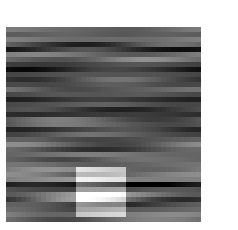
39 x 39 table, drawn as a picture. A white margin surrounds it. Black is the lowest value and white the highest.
Grain: streaks across. Roughest part: bottom middle. Ninth with the highest average: bottom middle. Odd patch: higher, in the bottom middle.
